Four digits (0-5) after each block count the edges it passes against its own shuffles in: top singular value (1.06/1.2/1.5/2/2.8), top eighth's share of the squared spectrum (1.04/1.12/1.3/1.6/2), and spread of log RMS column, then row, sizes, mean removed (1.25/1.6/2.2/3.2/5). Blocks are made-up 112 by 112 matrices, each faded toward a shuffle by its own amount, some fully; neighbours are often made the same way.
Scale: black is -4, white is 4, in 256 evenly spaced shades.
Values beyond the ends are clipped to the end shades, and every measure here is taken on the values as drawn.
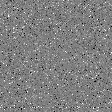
2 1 0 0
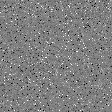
1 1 0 0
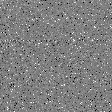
2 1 0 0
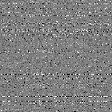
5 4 1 3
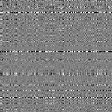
5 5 2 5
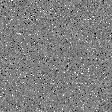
2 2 0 1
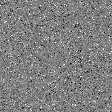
0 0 1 0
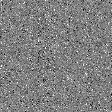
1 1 2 0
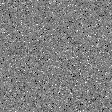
0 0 0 0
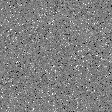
0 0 0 0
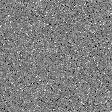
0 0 0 0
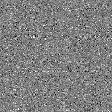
3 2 1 2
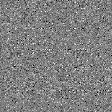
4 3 1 2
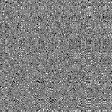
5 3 2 2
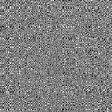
5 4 3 3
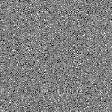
4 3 2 2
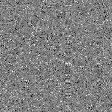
3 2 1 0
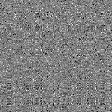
4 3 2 2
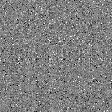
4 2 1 1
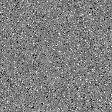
0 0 1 0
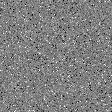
0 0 0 0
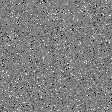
0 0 0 0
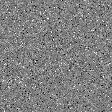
0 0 0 0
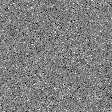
0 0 0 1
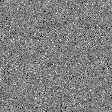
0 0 0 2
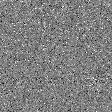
0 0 0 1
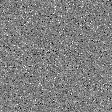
0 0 0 1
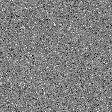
0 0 0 1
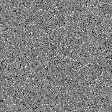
0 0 0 1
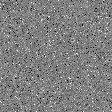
1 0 0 0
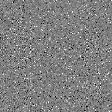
4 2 1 1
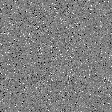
3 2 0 0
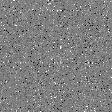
2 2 1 1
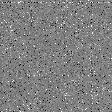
2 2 1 1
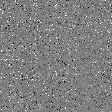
2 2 2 1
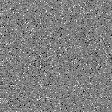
4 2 1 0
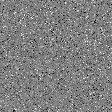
2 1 0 0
